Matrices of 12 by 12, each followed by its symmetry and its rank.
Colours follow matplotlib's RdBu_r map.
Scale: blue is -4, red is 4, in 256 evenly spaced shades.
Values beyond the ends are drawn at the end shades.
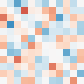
antisymmetric, full rank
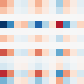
neither, rank one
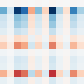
neither, rank one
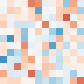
neither, full rank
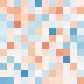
neither, full rank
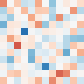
neither, full rank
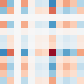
symmetric, rank one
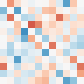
antisymmetric, full rank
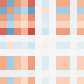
symmetric, rank one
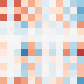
neither, rank two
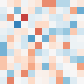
antisymmetric, full rank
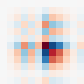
symmetric, rank one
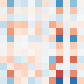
neither, rank two
